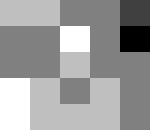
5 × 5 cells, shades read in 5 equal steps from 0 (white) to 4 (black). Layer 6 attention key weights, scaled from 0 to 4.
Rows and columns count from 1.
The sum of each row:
9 10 9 6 5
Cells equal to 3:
1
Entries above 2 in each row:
1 1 0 0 0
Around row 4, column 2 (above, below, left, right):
2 1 0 2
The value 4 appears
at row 2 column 5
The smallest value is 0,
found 3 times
